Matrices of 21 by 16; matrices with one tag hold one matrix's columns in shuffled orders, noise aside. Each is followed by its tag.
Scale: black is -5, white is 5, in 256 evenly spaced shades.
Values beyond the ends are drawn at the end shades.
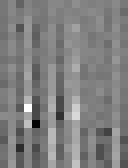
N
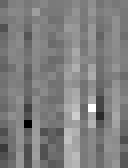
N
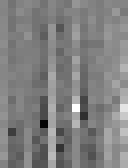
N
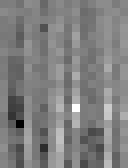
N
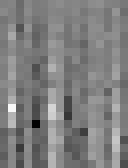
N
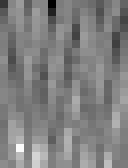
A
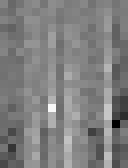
N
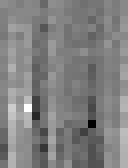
N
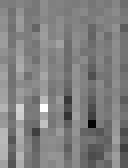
N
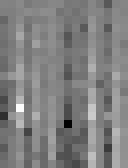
N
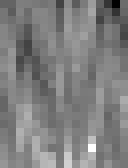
A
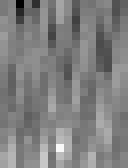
A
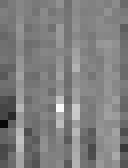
N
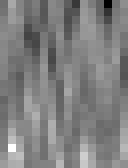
A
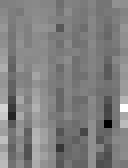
N
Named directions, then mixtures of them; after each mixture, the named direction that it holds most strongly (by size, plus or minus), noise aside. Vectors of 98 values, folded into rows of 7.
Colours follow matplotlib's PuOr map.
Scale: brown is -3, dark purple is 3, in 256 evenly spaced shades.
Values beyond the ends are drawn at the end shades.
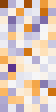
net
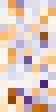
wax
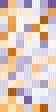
wax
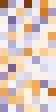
net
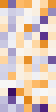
wax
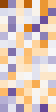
net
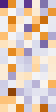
net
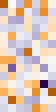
net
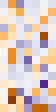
wax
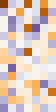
net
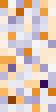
net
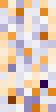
wax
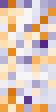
wax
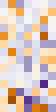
wax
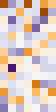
net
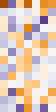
net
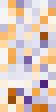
wax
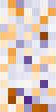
wax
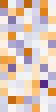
net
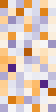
net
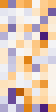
wax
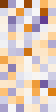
net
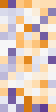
wax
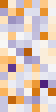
net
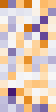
wax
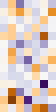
wax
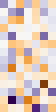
wax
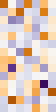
net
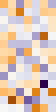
wax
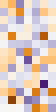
wax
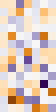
wax
